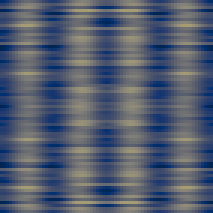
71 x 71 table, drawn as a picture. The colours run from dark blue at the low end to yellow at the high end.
Overall the values sit about 30% of the way up the scale. There is no overall slope. It mirrors both left to right and top to bottom. Stripes running up and down repeat 4 times from left to right.
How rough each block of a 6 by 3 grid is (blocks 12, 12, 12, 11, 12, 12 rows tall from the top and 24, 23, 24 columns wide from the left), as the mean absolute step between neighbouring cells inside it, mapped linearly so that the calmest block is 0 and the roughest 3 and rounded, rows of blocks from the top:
2 3 2
1 1 1
0 0 0
0 0 0
1 1 1
2 3 2
